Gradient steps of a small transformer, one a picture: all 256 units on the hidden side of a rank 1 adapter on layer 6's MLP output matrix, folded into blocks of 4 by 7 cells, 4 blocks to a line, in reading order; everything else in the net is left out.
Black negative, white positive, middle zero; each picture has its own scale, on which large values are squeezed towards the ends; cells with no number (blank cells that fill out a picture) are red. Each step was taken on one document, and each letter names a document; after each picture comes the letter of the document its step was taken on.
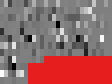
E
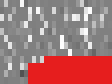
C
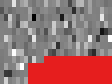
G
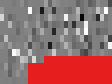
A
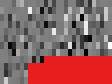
A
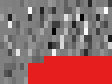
A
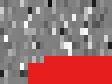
C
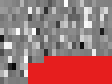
E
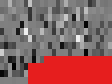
E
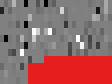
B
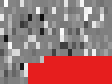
C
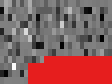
E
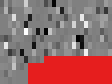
B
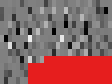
A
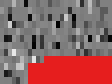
G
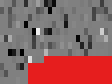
B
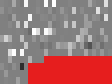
B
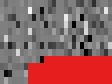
A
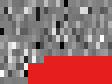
E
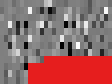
A
